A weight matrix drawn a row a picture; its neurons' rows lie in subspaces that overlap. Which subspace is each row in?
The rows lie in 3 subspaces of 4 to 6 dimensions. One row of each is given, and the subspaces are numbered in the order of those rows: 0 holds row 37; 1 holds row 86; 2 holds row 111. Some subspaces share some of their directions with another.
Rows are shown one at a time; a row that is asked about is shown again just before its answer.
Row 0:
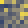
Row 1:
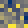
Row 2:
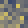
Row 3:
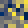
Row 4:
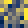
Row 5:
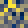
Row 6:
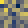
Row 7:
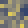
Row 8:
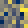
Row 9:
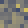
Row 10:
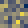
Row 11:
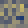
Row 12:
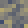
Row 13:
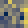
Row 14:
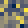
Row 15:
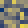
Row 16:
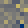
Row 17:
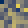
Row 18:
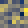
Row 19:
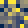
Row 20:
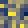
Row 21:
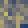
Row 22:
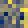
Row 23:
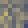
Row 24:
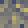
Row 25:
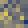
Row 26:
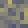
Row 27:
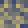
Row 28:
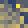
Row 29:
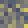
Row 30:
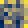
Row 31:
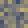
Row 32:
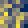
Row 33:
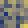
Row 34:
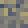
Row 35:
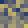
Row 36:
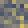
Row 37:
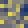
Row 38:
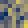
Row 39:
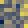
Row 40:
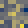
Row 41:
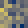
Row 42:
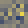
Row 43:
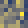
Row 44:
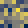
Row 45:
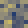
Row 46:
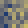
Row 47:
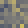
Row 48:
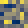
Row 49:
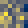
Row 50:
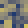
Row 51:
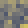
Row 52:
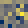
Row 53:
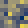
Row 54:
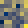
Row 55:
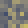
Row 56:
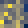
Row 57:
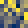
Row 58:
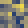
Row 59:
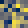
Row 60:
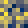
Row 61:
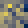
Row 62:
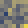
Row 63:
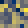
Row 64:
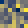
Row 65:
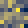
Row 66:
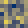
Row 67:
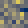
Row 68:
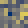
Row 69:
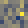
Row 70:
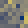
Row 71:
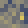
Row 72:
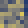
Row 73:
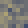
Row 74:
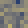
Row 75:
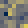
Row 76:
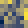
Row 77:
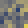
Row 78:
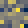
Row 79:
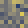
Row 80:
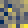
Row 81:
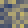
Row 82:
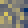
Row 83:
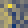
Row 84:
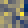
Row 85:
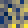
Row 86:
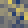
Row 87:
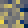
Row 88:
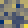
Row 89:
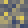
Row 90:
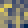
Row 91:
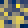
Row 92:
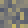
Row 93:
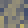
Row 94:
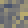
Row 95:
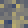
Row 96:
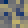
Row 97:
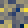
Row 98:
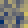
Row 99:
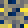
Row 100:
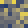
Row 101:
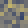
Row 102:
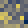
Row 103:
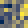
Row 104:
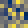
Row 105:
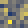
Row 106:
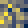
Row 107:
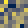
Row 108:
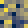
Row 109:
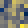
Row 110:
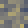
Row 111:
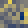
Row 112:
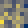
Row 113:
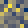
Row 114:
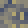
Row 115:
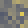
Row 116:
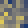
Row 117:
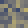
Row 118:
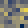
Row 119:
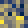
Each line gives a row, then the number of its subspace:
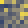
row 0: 0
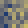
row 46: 0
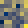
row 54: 0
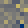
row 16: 1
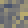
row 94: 0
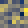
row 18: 1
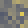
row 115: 2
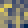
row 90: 1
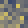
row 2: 2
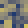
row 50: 0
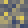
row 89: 1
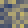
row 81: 0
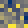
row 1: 2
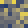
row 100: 0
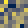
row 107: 1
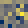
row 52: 1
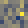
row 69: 1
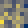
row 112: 0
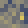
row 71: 2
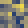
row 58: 1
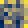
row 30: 1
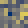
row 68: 0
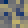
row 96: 1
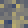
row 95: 0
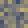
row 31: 2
